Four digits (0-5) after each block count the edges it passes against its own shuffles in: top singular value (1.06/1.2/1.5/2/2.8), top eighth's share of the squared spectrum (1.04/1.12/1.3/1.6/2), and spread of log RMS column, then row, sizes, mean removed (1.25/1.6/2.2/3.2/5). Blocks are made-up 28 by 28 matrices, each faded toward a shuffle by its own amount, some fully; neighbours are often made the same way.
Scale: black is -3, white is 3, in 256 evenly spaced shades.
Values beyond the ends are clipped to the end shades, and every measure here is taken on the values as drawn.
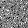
0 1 0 0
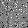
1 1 1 1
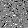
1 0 0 0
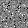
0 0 0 0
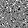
0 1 0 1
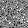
0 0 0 0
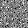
1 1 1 0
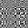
4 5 3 3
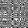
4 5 2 2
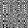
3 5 3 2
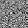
3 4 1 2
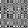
4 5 3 3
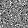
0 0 0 0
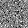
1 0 0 0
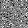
2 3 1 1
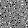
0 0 1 0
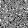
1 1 0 0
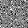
2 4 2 1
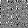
3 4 2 2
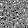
2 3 1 0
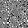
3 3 1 0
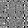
4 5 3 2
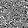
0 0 0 0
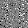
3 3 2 0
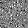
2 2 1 0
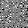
2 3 2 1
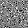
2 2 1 0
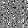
3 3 2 0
